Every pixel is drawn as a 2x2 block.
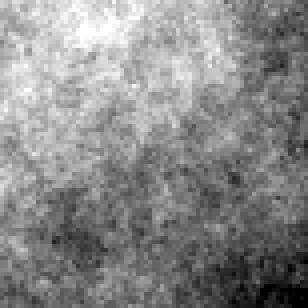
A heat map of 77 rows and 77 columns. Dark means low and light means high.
The texture is blotchy. The values follow a bell shape. The top left is the ninth with the highest average. The field climbs toward the top left. The ninth with the lowest average is the bottom right.
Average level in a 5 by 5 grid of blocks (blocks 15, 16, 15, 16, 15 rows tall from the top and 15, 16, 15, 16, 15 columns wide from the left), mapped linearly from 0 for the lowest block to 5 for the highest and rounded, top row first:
4 5 4 4 2
4 4 4 3 2
4 3 3 2 2
3 2 2 2 2
2 2 2 1 0
